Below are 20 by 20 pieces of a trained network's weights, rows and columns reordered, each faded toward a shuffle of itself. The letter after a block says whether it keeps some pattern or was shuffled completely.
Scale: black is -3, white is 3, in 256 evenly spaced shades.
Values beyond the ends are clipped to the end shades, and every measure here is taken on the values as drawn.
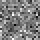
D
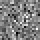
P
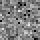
P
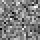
P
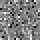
P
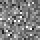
P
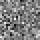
P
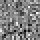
P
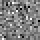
P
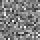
P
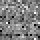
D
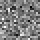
D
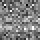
D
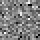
D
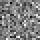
D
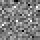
P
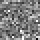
P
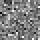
P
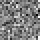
D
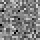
P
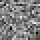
D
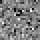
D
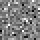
P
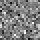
P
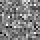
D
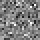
D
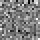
D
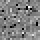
P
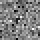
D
